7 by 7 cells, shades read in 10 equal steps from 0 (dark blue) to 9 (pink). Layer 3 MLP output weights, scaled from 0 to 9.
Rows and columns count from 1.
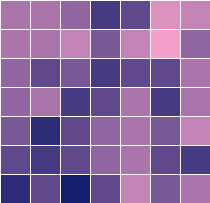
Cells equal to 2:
6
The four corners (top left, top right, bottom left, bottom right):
6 7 1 6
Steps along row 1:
same down down up up down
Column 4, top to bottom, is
2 4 2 3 5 5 3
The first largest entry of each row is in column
6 6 7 2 7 5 5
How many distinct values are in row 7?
6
